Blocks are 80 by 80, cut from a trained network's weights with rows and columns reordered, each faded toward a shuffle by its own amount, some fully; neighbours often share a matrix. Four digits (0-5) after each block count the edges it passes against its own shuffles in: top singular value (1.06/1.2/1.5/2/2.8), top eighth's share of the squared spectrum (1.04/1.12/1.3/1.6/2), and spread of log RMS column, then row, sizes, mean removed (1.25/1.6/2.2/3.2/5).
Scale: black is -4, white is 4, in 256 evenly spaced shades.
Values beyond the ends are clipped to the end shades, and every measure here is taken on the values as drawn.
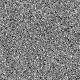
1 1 0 0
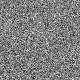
1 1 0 0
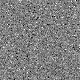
2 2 0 1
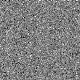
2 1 0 1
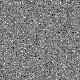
1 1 0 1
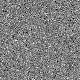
0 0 0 0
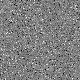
1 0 0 0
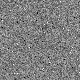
0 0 0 0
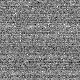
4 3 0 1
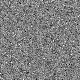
0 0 0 0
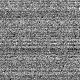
4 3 1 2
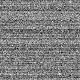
4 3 1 1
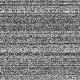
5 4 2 2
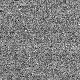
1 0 0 0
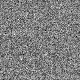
0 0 0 0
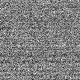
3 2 0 0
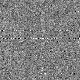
2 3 1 2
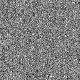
2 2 0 1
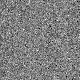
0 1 0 0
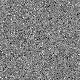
1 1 0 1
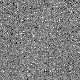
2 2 0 1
